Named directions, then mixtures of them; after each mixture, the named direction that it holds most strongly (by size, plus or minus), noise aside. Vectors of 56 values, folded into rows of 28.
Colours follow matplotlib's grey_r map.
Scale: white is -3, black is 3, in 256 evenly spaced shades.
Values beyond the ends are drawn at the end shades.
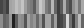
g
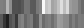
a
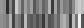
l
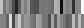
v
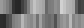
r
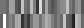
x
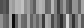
g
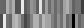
x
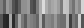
a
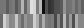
a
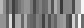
v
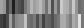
r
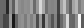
g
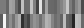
x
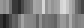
r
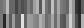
l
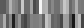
x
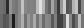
g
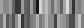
x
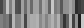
l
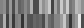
l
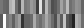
x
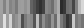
r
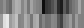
a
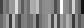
v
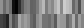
v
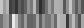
g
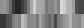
r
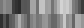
r
